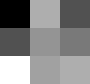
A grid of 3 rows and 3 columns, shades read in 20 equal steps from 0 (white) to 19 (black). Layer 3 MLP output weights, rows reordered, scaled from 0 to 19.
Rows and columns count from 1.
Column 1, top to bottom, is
19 13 0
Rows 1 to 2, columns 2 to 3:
6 13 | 8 10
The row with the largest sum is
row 1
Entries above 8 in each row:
2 2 0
